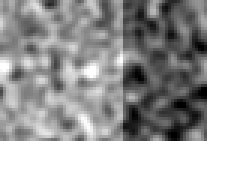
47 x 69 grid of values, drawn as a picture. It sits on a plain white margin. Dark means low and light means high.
Seam: vertical, 60% of the way across, the left part higher. Grain: blotchy. Ninth with the lowest average: bottom right. Lone odd cells: none.
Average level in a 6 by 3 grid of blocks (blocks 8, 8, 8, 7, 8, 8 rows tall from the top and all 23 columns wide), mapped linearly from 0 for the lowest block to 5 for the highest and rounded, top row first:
432 | 431 | 551 | 441 | 540 | 541
